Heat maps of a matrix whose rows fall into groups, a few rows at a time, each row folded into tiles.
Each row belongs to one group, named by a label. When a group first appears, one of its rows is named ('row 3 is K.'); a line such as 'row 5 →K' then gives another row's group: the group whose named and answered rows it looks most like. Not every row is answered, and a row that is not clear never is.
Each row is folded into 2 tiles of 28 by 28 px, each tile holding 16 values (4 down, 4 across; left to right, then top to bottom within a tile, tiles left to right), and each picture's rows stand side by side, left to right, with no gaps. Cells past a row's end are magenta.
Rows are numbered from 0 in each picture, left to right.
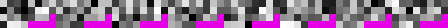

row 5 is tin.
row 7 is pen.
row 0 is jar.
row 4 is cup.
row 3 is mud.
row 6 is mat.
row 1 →mud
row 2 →mud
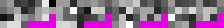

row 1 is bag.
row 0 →cup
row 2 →tin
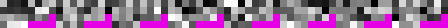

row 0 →jar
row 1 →cup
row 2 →mud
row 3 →jar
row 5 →tin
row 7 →cup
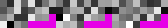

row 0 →mat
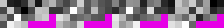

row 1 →tin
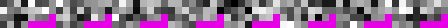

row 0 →mud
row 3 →cup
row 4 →jar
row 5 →tin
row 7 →bag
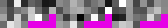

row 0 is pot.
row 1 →pot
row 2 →cup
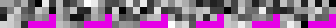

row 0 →cup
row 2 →mud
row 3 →tin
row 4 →tin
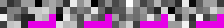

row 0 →jar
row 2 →pot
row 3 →pot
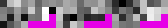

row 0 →mud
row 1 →bag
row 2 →jar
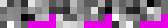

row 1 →tin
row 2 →jar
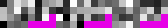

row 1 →pot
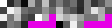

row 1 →jar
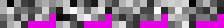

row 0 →pen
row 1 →cup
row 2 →mud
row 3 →pen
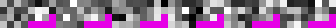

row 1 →mat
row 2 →cup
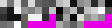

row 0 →pot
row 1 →cup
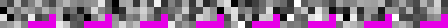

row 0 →pot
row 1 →bag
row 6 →pot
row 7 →bag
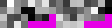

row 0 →bag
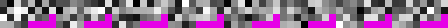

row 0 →pot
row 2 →mud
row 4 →mud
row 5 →bag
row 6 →mat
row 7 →mat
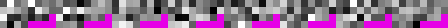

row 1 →pen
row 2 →tin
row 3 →pot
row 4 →jar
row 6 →mat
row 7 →pen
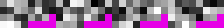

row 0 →tin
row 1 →mat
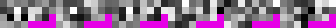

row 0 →pot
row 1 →bag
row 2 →pot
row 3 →mud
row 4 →mat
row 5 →bag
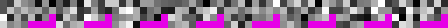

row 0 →pot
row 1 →mat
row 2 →pen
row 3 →jar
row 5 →mud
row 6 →bag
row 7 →pot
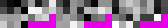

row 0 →jar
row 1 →jar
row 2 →tin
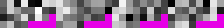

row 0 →cup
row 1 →pen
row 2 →bag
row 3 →mud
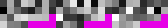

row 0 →cup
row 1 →mud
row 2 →tin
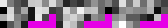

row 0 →pen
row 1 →pen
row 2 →tin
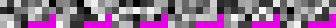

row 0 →pot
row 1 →bag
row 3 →cup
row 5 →pot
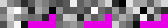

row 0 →pen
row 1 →mat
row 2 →mat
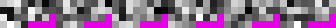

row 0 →tin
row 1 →cup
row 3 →tin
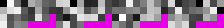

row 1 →cup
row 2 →mat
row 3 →pen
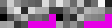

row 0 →cup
